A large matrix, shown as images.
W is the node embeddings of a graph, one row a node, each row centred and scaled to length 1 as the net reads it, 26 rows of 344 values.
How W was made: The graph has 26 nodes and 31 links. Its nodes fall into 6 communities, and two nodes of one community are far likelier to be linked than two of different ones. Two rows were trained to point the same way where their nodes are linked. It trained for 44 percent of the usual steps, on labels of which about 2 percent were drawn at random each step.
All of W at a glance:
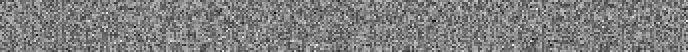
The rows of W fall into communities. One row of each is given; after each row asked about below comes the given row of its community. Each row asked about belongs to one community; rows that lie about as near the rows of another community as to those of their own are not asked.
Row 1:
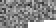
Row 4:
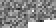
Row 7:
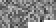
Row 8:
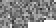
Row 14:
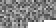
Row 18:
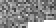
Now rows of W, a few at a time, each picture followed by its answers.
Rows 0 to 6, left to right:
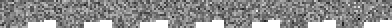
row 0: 14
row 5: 7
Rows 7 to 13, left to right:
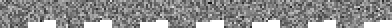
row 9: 8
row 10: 1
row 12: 4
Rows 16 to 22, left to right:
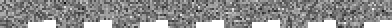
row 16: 18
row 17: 7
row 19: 18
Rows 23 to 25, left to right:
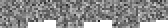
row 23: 14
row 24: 14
